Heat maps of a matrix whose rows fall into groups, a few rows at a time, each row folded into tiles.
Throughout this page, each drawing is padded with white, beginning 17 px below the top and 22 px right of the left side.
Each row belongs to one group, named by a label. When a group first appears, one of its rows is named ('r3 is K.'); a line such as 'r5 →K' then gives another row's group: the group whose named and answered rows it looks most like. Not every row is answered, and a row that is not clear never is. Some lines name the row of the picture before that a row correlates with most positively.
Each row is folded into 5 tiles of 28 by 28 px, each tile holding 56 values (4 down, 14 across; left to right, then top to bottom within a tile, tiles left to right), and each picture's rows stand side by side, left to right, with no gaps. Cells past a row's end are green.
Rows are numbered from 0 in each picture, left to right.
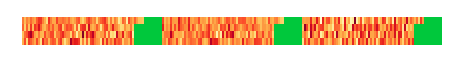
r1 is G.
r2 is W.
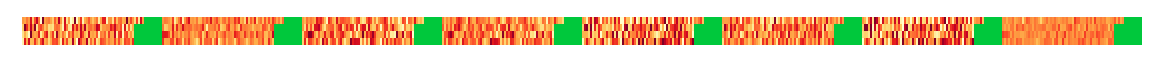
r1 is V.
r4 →W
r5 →W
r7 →V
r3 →G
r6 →W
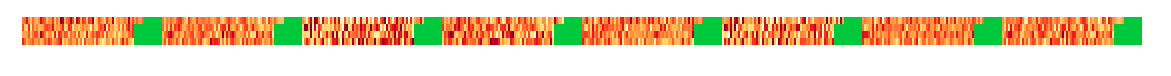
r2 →W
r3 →G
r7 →G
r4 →V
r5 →W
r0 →V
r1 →G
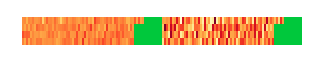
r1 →W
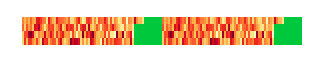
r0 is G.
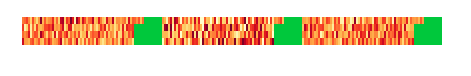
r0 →V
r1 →W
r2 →W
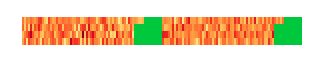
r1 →V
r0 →G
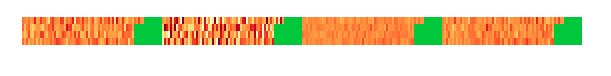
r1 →W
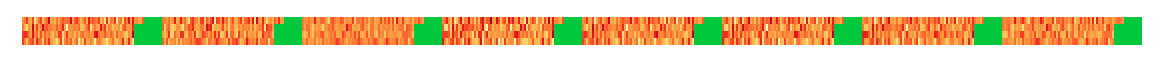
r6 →V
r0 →V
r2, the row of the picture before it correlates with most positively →0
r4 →V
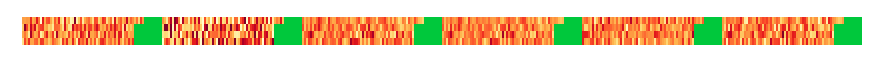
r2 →G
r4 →V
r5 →G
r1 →W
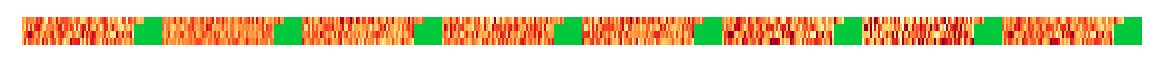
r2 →V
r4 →V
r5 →G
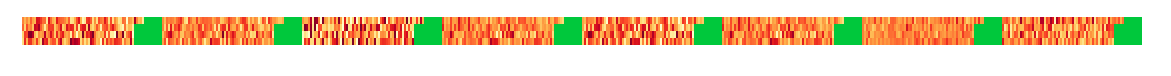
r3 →G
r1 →G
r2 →W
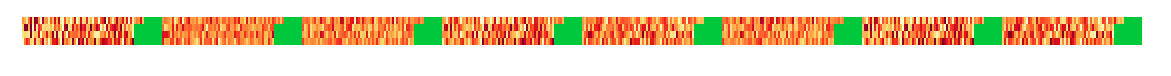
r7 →G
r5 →V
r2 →V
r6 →W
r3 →W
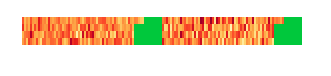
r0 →G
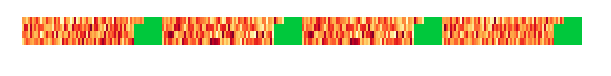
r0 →W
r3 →W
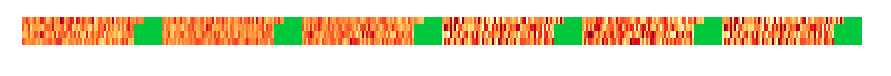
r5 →W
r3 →W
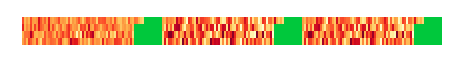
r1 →G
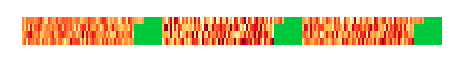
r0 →G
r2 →W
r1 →W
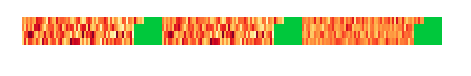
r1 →G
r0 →G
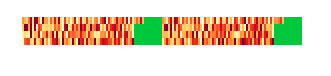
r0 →W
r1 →W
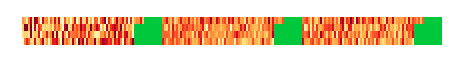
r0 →W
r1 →V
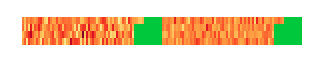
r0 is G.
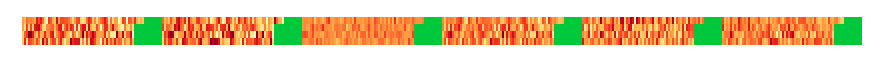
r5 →G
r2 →V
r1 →G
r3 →G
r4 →V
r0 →G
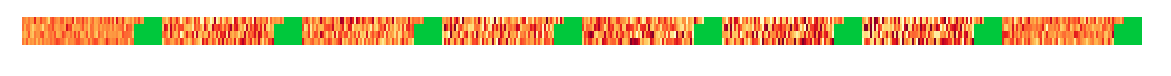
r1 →W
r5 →W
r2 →V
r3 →W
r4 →G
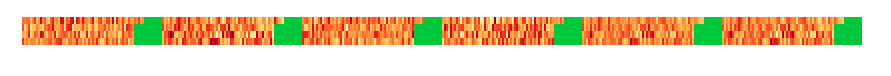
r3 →W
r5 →G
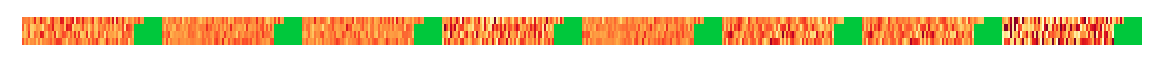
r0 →V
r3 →W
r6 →G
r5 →G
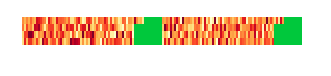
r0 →G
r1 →W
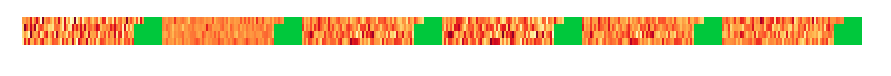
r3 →G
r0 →W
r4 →G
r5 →V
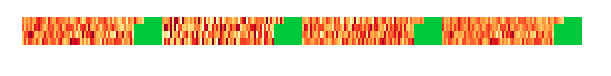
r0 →G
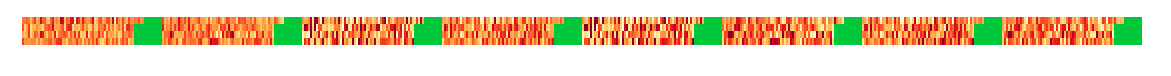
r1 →G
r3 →W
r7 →G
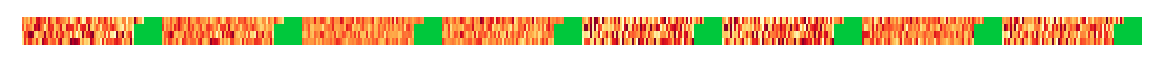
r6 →V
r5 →W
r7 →W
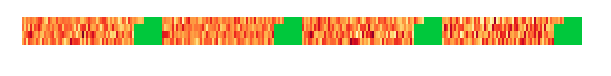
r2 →G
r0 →G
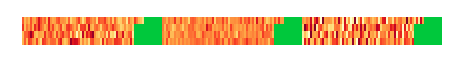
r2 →W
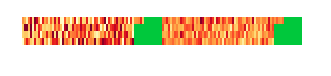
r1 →V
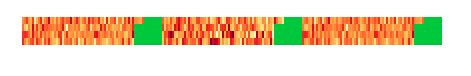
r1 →G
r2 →V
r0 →V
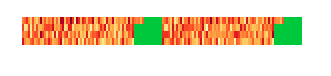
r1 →V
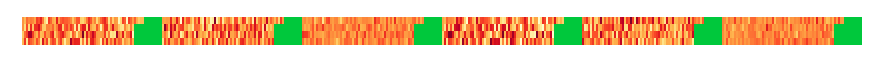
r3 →G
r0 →G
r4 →V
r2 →V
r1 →W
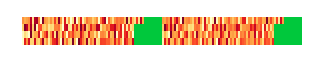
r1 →W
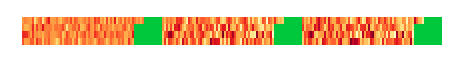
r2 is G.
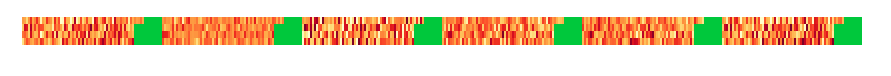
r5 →W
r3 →G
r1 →V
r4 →G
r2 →W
